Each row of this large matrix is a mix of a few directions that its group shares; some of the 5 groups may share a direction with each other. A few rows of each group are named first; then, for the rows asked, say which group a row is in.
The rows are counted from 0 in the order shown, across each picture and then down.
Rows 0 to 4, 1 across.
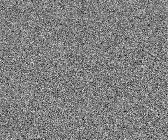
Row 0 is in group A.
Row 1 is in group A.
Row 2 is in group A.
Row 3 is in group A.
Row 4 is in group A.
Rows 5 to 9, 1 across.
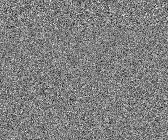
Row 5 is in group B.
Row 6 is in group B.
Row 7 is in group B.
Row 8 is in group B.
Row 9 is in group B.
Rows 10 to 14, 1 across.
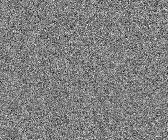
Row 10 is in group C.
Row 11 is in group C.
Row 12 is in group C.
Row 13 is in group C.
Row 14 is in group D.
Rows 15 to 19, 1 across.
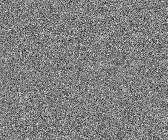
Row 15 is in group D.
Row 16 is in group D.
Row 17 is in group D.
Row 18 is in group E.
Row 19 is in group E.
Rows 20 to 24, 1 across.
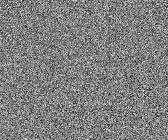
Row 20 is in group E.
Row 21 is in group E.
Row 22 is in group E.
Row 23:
B
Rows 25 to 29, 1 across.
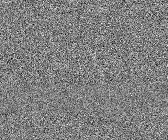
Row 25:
D
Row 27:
C
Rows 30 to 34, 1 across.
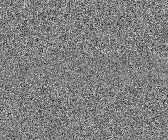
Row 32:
E
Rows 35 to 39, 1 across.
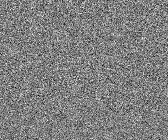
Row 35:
B
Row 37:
B
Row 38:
B
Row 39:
A
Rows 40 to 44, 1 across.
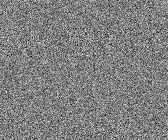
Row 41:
E
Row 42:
A
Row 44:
D
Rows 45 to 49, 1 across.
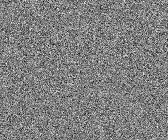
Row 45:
D
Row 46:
A
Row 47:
B
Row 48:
D
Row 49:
C
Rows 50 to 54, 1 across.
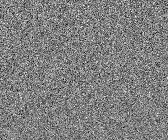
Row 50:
E
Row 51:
D
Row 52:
E
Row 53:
E
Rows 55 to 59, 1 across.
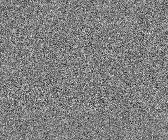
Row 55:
E
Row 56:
B
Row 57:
B
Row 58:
D
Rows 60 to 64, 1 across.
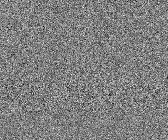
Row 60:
A
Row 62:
E
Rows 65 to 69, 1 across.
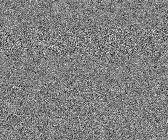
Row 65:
B
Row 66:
E
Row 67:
C
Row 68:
C
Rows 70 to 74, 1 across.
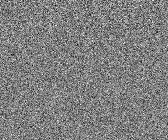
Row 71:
C
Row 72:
A
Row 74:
D
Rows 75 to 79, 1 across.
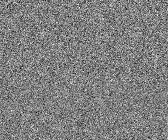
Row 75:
C
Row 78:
B
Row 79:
A
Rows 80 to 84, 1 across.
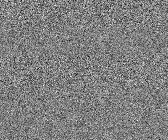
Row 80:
B
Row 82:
B
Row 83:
D
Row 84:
A
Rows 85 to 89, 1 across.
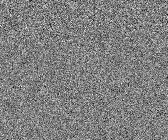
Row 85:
A
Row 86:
D
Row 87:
E
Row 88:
C
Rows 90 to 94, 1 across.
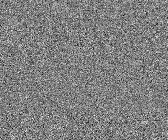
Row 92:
A
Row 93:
E
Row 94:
A
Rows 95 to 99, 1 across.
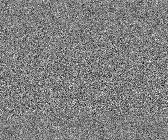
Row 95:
C
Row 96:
D
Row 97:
B
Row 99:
C
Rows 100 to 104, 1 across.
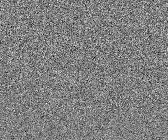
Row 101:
E
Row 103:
D
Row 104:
A
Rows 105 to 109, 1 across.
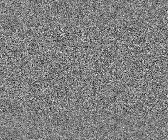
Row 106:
A
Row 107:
D
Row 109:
A
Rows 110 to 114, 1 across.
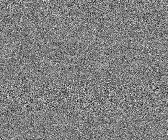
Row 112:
D
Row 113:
E
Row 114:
D
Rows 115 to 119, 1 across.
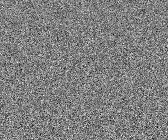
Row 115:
A
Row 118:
B
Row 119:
C
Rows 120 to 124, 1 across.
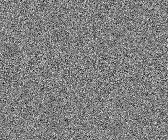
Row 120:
D
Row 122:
D
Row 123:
A
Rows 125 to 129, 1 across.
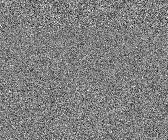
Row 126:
A
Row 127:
C
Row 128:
E
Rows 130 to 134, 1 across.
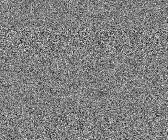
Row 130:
D
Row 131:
C
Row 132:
C
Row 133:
D
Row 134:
A
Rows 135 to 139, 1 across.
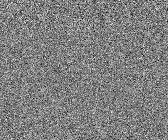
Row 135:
C
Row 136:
B
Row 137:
C
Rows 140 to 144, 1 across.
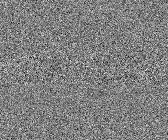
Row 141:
D
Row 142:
E
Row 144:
B
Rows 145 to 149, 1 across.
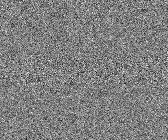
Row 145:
A
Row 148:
D
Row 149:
A
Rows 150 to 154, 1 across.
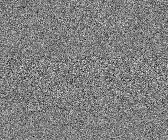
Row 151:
B
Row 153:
A
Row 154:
D
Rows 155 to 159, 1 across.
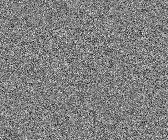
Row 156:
A
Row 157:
C
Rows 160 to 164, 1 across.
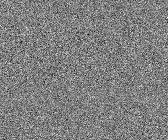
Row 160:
D
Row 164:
C
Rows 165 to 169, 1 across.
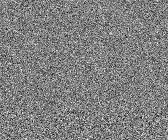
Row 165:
D
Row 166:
C
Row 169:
A
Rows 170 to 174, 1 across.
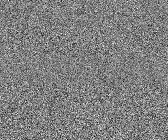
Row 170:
A
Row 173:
E
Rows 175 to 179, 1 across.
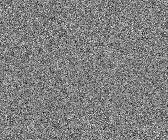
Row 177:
A
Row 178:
A
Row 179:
C
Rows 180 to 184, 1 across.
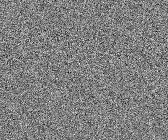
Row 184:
E
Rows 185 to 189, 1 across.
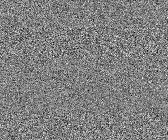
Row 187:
C
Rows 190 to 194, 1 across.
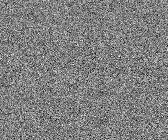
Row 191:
D
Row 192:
C
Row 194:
D
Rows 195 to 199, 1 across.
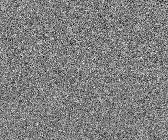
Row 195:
E
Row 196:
B
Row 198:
E
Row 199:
E
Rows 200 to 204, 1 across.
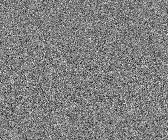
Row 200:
D
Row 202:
A
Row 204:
A
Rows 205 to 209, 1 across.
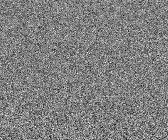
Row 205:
A
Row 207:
E
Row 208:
E
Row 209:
B
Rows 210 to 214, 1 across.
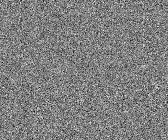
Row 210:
C
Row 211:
B
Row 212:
A
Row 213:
A
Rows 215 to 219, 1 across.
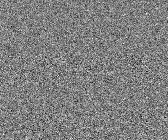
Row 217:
A
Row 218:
B
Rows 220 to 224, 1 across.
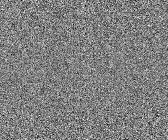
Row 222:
C
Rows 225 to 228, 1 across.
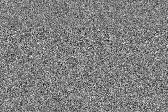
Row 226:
B
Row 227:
A
